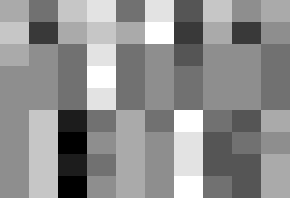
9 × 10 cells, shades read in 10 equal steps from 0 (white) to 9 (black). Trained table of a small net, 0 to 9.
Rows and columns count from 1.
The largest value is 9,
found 2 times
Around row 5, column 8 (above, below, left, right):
4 5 5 4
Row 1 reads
3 5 2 1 5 1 6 2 4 3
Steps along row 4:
same up down up down up down same up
